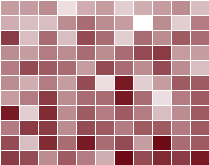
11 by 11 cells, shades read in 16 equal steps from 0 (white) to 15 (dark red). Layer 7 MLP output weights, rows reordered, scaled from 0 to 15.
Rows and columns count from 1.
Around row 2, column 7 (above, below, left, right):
3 3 7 0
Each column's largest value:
14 12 13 10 14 11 15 11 15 12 14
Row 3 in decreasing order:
12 11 10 9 9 9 9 7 4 4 3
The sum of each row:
57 60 87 88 93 82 94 94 106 111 118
